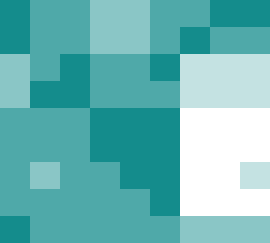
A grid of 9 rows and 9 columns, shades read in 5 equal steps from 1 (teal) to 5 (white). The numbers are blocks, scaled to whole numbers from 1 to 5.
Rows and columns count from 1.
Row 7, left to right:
2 3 2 2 1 1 5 5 4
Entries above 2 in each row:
2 2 4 4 3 3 4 3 3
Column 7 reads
2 1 4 4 5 5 5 5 3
